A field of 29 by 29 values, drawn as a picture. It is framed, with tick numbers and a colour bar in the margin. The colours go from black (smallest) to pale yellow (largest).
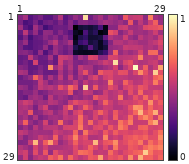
Slope: up to the bottom right. Ninth with the highest average: bottom right. Odd rows or columns: none. Odd patch: lower, in the top middle. Stripes: none. Ninth with the lowest average: top middle. Average level on the scale: 50%.
